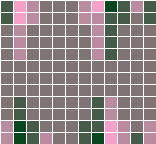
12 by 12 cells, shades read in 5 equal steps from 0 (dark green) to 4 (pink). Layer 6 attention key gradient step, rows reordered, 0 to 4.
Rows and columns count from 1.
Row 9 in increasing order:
1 1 2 2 2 2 2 2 2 2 2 3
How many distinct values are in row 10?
3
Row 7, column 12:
2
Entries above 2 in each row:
5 4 2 2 2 0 0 0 1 1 4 5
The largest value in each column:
3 4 3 3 2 2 3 4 4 3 3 3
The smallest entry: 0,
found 4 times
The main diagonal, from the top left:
1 4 2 2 2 2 2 2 3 2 2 3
